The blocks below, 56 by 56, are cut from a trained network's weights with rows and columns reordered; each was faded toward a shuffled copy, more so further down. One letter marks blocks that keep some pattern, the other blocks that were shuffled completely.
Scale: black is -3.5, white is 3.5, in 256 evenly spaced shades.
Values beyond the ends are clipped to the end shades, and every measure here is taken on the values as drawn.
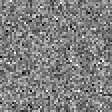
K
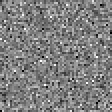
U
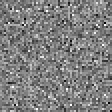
K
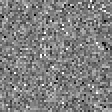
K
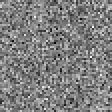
K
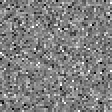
U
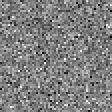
U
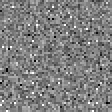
U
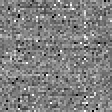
K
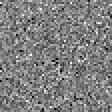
U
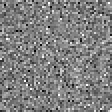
K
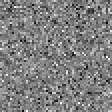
K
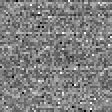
K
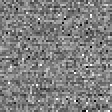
K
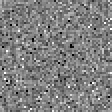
U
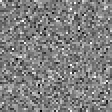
K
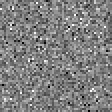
U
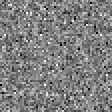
U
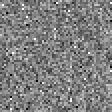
U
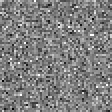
U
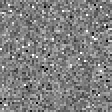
U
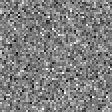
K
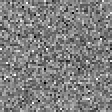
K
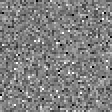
U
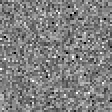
U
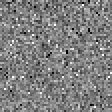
U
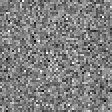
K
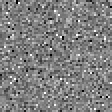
U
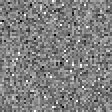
U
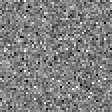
U
